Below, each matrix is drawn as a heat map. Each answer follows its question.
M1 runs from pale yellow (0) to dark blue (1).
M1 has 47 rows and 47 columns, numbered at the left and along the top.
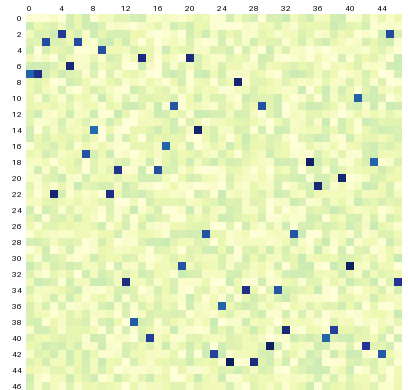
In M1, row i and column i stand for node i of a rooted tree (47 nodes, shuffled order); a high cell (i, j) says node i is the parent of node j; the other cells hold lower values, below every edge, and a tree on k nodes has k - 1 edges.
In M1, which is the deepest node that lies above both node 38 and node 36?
5
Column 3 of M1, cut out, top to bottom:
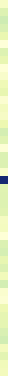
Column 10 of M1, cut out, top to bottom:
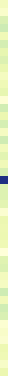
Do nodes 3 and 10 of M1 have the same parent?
yes
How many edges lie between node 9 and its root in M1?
6
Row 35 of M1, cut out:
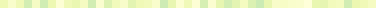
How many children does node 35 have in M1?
0
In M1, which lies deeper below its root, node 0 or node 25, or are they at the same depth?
the same depth
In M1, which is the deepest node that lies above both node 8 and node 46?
27
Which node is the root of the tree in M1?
34
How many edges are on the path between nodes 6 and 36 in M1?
4
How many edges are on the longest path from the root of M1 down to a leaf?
9
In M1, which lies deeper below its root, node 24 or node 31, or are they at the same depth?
node 24
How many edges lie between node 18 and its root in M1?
4
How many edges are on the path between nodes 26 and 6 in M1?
4
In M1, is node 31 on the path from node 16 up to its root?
yes
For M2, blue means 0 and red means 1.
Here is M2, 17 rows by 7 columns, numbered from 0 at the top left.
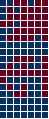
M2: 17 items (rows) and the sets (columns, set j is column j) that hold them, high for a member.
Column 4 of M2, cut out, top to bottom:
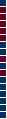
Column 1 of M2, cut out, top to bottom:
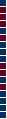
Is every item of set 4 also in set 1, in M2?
no
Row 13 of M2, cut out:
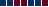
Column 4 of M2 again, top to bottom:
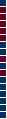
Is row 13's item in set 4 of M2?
no
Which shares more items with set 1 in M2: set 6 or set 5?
set 6
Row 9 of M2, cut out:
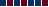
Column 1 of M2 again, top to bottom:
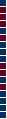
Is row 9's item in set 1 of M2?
yes
